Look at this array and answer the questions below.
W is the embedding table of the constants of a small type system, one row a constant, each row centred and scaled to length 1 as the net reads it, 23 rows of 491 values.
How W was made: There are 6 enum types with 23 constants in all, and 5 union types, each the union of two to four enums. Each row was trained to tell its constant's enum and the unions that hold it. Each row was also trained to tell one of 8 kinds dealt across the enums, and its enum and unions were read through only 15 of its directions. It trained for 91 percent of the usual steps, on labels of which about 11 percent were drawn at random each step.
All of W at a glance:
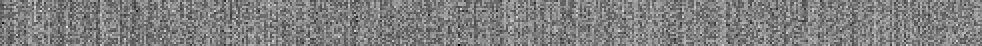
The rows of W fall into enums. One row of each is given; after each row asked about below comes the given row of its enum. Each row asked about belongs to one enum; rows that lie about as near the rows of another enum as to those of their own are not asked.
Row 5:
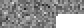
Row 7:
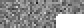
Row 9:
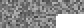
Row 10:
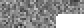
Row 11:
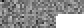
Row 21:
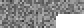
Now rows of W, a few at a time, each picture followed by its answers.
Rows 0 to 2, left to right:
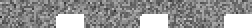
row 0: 10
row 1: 9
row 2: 9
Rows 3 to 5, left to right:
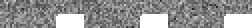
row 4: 7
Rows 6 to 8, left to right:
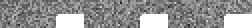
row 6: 9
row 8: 7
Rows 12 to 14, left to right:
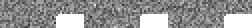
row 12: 11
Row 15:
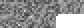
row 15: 21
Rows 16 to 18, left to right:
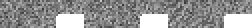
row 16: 10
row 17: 11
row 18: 11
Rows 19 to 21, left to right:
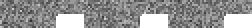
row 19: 21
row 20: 9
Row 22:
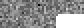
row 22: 10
